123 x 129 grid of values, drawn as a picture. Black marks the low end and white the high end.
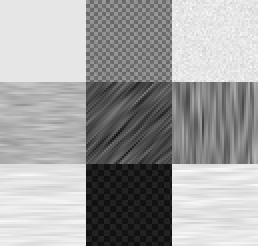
It is made of 3 by 3 panels. Panel 1,1: very high, flat. Panel 1,2: middling, checkered. Panel 1,3: very high, fine-grained, faint in contrast. Panel 2,1: high, streaked across, faint in contrast. Panel 2,2: low, slanting up to the right. Panel 2,3: middling, streaked downward. Panel 3,1: very high, streaked across, faint in contrast. Panel 3,2: very low, checkered, faint in contrast. Panel 3,3: very high, streaked across, faint in contrast.
